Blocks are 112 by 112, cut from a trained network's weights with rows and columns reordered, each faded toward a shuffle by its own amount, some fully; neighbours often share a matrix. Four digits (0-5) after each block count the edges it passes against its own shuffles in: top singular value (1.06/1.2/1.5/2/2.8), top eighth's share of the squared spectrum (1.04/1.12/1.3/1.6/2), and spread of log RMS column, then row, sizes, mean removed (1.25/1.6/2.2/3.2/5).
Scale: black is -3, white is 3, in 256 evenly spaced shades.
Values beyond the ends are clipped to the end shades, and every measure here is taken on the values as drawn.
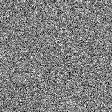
2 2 0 0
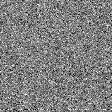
3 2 0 1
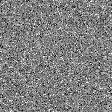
2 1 0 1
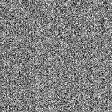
3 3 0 1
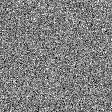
0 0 0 0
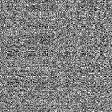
4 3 1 2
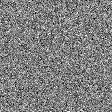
0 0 0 0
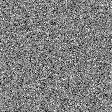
0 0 0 0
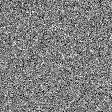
0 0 0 0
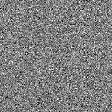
3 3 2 1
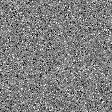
2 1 0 0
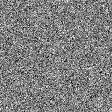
0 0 0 0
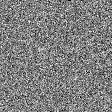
1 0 0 0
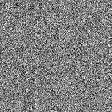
3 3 0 1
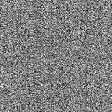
4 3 1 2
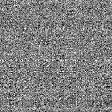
4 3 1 2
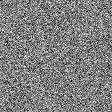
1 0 0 0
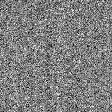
3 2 0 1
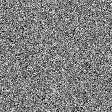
1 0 0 0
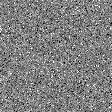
2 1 0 0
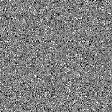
3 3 1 2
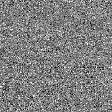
3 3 1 2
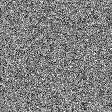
1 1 0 0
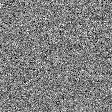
1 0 0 0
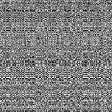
5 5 2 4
